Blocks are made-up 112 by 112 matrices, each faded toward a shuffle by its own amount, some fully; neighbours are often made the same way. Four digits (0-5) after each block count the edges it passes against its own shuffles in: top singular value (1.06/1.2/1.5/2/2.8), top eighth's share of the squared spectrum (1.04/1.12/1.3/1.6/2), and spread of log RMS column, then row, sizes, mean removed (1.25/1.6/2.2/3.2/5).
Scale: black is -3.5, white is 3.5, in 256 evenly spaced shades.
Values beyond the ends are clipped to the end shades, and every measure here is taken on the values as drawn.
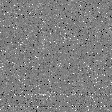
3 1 0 1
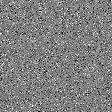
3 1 0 0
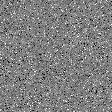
0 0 0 0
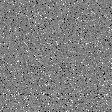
1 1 0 1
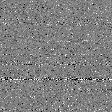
3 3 0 3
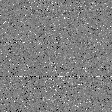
2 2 0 1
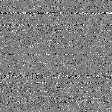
2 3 0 4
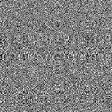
4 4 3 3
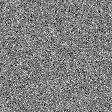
1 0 0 0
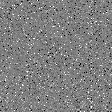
3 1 0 0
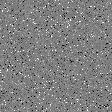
0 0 0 0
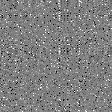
4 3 1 1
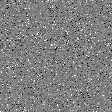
3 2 0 1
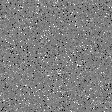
0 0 0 0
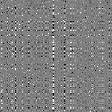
5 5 3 3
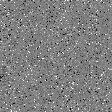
3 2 0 0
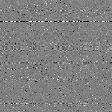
5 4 0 2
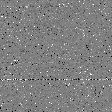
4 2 0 1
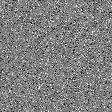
1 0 0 0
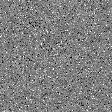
0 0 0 0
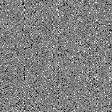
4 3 2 1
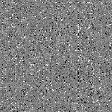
3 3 2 1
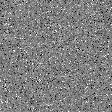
2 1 1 0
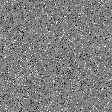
1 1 0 0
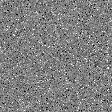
2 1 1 0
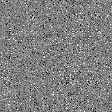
3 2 2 1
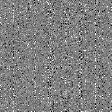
4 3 3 1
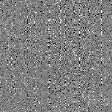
4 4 3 1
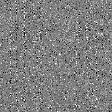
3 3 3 1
